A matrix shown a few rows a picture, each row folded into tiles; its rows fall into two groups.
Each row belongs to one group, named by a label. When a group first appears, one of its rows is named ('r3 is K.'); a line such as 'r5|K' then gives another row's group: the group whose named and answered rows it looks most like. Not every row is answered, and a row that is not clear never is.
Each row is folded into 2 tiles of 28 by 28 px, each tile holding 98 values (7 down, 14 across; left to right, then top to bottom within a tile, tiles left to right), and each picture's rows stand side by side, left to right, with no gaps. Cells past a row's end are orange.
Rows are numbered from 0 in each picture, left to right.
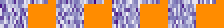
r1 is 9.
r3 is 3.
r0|9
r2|3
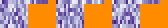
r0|9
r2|9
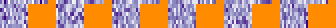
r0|3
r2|3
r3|3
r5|3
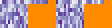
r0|9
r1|3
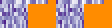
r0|3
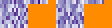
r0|9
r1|9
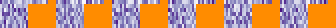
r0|3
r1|3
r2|3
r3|3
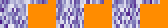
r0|9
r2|9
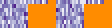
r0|3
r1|3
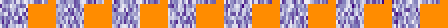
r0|9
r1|9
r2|9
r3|9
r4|9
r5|9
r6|9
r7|3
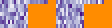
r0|9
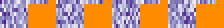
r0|3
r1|9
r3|9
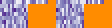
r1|3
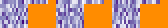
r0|9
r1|3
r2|9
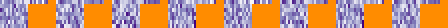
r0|3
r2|9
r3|3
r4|3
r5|9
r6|3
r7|9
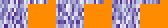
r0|9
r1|9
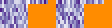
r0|3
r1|9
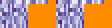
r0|3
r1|3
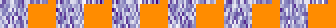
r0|9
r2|3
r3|9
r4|9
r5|3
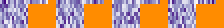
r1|9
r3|3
